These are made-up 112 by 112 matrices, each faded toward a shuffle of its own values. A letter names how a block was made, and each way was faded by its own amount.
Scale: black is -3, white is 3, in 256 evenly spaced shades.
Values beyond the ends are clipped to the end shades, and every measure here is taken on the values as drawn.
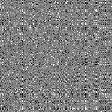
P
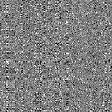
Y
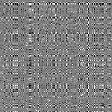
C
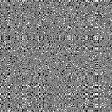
P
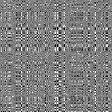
C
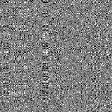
Y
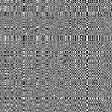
C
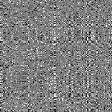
P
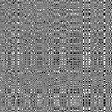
C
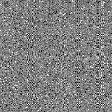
Y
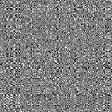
P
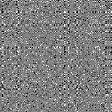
P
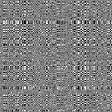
C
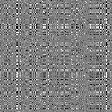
C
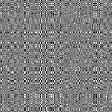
C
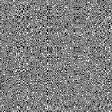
Y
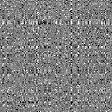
P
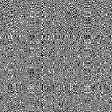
P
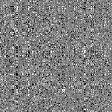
Y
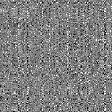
Y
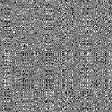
P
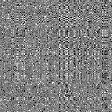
P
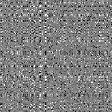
P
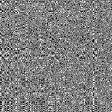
Y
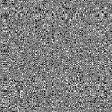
Y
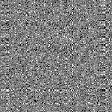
Y
